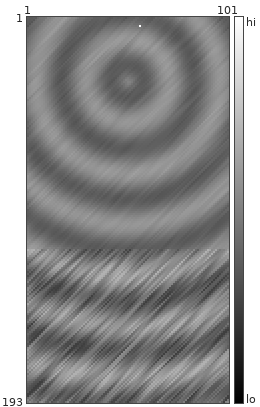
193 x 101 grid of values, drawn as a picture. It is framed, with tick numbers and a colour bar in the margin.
One lone cell stands out, far higher than its neighbours. No single row or column stands out from its neighbours. A horizontal seam about 60% of the way down splits the table, and the top part is calmer. Concentric rings centre on the top middle.
